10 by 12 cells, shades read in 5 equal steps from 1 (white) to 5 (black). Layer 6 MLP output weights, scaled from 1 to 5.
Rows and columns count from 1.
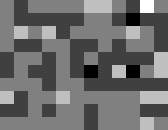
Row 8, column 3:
3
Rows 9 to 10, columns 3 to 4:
3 4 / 3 3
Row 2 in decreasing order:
5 4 4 4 4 4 4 4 4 3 3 3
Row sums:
34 46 35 42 42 43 43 33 42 36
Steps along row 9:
same down up down same up down same same up same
